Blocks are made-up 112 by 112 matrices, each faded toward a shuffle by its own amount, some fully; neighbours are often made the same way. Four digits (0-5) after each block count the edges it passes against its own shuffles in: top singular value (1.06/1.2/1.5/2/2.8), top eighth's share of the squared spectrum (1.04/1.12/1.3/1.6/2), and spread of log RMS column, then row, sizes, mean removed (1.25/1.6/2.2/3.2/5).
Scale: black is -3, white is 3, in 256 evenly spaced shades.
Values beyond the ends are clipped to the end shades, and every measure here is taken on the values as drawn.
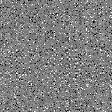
4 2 1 1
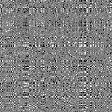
5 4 3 3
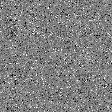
1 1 1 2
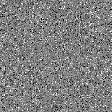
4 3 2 1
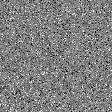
3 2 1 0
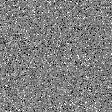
3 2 1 1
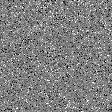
2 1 0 0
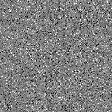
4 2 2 1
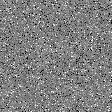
2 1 0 0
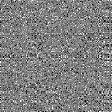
4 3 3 2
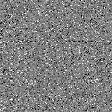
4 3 1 1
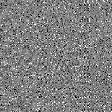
4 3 2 2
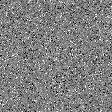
2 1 0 0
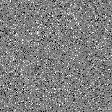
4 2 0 1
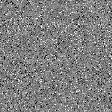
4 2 1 1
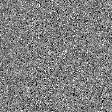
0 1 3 0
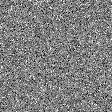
0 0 0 0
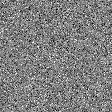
0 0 0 0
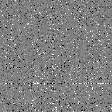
3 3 1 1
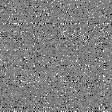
4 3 2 2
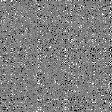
4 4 3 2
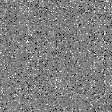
3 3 2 2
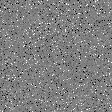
0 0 0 0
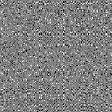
5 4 3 3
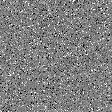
3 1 0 0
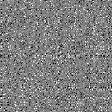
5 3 2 2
